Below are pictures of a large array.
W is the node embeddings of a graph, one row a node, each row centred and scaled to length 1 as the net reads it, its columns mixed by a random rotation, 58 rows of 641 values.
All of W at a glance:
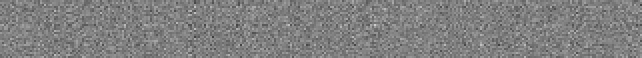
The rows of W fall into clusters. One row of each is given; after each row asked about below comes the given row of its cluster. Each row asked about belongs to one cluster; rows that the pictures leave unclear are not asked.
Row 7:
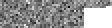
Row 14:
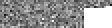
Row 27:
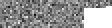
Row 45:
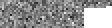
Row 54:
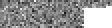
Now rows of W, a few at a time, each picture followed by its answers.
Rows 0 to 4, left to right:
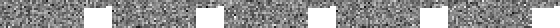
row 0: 27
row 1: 14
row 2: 27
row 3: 14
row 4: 54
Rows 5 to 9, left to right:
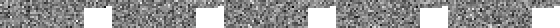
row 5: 27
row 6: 7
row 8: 7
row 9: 54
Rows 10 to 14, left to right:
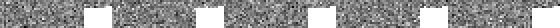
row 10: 14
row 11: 54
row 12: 7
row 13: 45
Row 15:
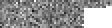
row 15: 54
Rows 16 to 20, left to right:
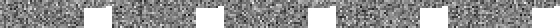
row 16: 7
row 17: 27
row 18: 7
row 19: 27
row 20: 27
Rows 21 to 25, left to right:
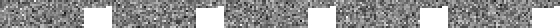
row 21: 54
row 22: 14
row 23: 7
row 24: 27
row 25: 27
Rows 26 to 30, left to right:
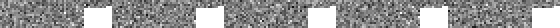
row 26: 45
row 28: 7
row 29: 45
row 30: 14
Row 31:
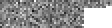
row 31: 54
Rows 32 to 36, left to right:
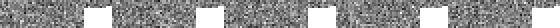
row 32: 45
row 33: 27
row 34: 14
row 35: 45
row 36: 27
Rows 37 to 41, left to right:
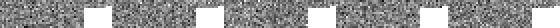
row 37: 14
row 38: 7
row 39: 54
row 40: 27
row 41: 7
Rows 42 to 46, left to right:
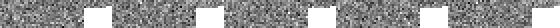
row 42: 45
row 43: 7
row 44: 45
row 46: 7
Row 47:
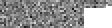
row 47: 14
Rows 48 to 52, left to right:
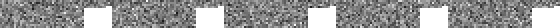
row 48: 45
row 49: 54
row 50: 14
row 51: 7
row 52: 45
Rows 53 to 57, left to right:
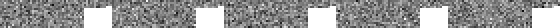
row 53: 27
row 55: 14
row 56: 45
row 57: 14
